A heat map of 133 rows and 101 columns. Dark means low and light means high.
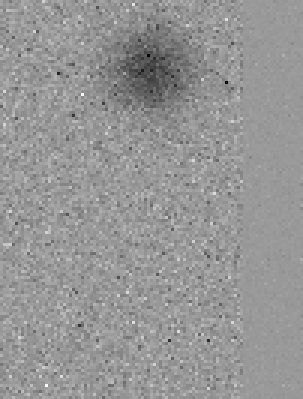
Histogram: skewed, a long tail of low values. Odd rows or columns: none. Dips: one, in the top middle. Stripes: none. Ninth with the lowest average: top middle. Average level on the scale: 60%. Seam: vertical, 80% of the way across, the right part calmer.
